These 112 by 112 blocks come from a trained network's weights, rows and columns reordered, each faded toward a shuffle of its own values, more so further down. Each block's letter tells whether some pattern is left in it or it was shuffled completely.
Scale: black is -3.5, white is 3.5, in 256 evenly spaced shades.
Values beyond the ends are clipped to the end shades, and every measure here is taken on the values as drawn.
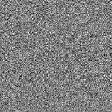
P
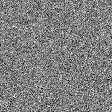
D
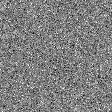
D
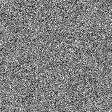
D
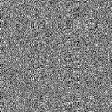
P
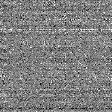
P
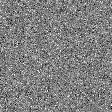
D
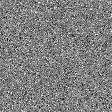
D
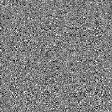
P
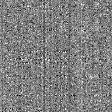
P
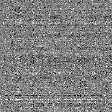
P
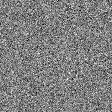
D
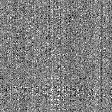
P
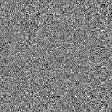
P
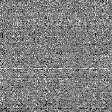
P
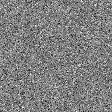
D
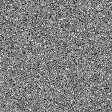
D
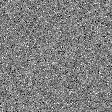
D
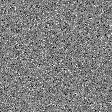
D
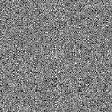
P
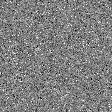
D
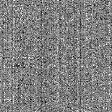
P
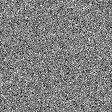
D
